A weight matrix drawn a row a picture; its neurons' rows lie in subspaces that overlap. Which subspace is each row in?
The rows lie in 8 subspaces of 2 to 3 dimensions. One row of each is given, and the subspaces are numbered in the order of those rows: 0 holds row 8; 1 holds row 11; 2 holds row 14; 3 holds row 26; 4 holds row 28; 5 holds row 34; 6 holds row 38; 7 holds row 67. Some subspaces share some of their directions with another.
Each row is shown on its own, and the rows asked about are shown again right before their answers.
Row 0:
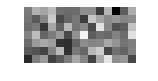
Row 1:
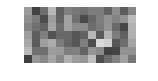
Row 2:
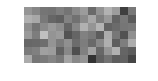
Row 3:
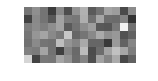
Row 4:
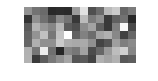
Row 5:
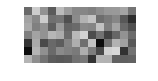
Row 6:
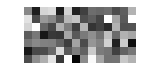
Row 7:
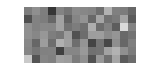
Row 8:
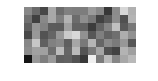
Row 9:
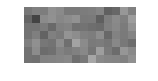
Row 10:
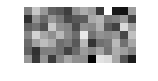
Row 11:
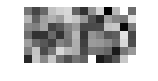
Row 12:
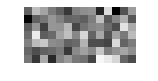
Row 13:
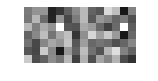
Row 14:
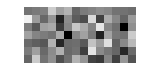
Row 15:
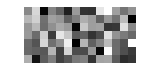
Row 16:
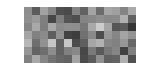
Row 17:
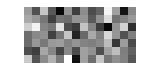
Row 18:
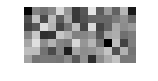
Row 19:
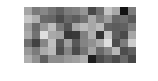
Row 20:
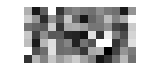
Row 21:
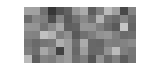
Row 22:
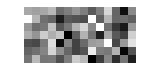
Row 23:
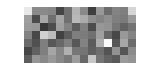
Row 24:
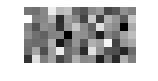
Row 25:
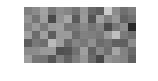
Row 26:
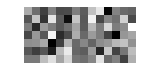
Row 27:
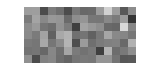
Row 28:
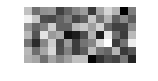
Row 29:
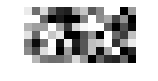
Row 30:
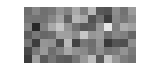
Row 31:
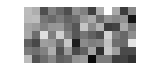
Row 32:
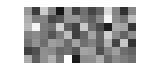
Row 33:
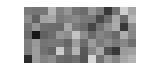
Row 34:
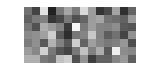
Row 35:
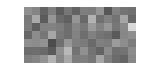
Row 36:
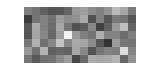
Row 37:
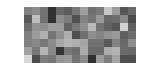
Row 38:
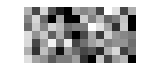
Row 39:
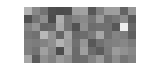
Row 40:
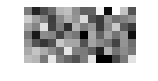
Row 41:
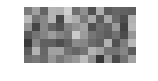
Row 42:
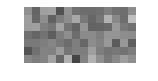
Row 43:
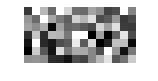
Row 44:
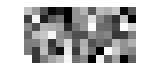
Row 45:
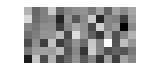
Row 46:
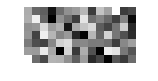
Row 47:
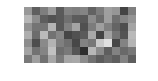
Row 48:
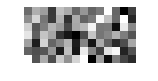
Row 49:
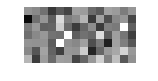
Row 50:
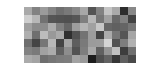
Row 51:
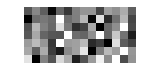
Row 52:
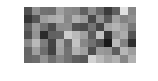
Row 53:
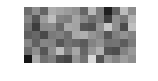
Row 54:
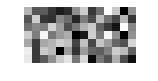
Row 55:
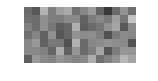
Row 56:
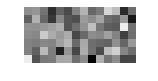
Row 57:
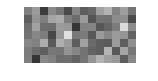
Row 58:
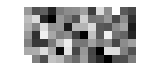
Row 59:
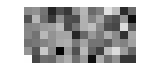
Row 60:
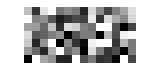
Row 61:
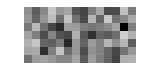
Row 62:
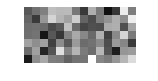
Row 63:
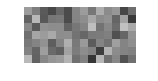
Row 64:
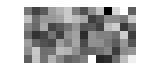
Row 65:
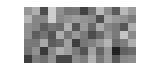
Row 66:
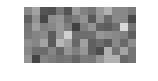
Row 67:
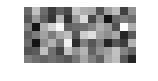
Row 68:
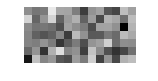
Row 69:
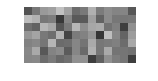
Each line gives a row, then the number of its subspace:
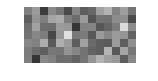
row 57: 5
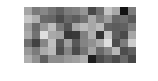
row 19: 4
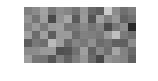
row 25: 3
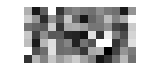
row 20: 4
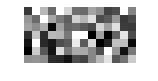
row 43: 4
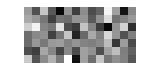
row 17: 7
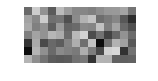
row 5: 4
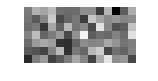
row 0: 1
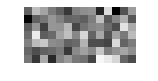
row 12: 1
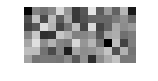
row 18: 2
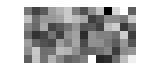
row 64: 1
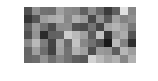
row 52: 4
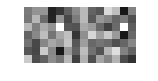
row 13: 7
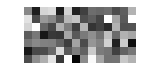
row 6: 7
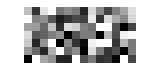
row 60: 6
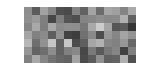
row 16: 6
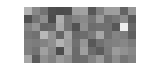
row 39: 2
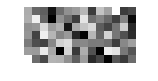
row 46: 1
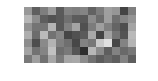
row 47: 4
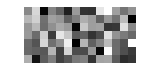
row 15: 5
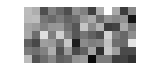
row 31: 5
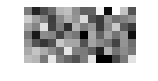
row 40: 1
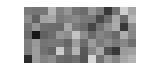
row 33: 0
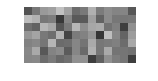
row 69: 2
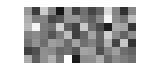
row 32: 7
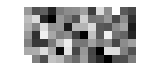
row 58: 1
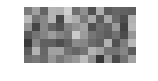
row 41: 6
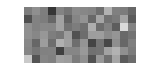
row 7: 0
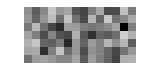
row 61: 7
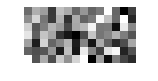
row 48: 0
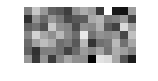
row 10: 1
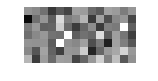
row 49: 2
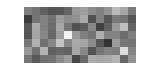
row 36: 0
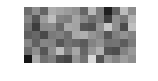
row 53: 7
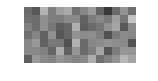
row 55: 5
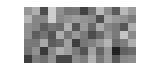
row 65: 5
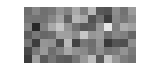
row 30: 7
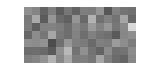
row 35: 3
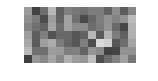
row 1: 4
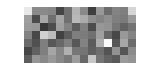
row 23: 2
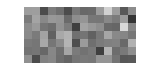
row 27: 5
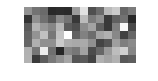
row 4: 0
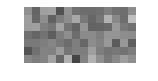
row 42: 7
